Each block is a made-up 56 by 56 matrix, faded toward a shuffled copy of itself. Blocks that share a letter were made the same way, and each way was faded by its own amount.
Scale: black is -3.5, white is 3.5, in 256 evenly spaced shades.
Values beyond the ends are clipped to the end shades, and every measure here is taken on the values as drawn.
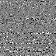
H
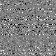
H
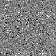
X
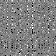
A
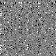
A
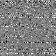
H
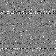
H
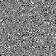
X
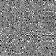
X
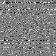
H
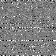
H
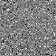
X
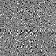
X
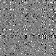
A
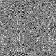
X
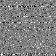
H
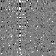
A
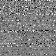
H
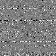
H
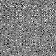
X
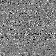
H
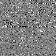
H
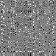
A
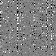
A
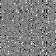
A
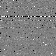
H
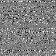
H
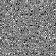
X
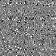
X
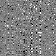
A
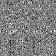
X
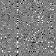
A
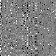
A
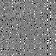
A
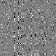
A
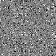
X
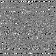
H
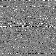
H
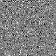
X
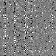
A
